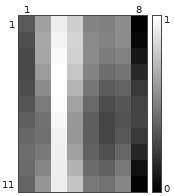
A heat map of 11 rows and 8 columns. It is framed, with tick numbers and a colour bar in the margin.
Grain: streaks running down. Calmest part: middle right. Average level on the scale: 50%.
